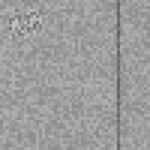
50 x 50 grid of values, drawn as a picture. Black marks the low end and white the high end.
An odd patch, rougher than its surroundings, sits in the top left. Column 40 differs from the columns beside it. Overall the values sit about 60% of the way up the scale. No overall slope runs across the table. Neither half mirrors the other. Values change most from cell to cell in the top left. There are no regular stripes.
